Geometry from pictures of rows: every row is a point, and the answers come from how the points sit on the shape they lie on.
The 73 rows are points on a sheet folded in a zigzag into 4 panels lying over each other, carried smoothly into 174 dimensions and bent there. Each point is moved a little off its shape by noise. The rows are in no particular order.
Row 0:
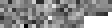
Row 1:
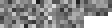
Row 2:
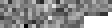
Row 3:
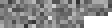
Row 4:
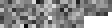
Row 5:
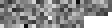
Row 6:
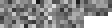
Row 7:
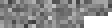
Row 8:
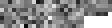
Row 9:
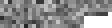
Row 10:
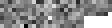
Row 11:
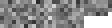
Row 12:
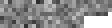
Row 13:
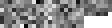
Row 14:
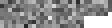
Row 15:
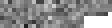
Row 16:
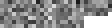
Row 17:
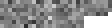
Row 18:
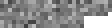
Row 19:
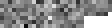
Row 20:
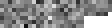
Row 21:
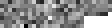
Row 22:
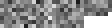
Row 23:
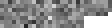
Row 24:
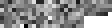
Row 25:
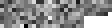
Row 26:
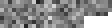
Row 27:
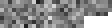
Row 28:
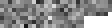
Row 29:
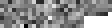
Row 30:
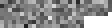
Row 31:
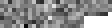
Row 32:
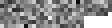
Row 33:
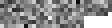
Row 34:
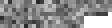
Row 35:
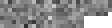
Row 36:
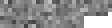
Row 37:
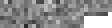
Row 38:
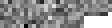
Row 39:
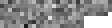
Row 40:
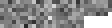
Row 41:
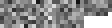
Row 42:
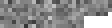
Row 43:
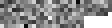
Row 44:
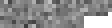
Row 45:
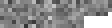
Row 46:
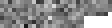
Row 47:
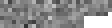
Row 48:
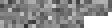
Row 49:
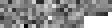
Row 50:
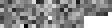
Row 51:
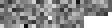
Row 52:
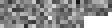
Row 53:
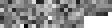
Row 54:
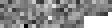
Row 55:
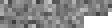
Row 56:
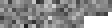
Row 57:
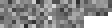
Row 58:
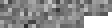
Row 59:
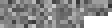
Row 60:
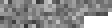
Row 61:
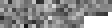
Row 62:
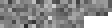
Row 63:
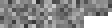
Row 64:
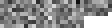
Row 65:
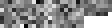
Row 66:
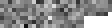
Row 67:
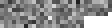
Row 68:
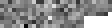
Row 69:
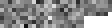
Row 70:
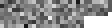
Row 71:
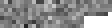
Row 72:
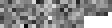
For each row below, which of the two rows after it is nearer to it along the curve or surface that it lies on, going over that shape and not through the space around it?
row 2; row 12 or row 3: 12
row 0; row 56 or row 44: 56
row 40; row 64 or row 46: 64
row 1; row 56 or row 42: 42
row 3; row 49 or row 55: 55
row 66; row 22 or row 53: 53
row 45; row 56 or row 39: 39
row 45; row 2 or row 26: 26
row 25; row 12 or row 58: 12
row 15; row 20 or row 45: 20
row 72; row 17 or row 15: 15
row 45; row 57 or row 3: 57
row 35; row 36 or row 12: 36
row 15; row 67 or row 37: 37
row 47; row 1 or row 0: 1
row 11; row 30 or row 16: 16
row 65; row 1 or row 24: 24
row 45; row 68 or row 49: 68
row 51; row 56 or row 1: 1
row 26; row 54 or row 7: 54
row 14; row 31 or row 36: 36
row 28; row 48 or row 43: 43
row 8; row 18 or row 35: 35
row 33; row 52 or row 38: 52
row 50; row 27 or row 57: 27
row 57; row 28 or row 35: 35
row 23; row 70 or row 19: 70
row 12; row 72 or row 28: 28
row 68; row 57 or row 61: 61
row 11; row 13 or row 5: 5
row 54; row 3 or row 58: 58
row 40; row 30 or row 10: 30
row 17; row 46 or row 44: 44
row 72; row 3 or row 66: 66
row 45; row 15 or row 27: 15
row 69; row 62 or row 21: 21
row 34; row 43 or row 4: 4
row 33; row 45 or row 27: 45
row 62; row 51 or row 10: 51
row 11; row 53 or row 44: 44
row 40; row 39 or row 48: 39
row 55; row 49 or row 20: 20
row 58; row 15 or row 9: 15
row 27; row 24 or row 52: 24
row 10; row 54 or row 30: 54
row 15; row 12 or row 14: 12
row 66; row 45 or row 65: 65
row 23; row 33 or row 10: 33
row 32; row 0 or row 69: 69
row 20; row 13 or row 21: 13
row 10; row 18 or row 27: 27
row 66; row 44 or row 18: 44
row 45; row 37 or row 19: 37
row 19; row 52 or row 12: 12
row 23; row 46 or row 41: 41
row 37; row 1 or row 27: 27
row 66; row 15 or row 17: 15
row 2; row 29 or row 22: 29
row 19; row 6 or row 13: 13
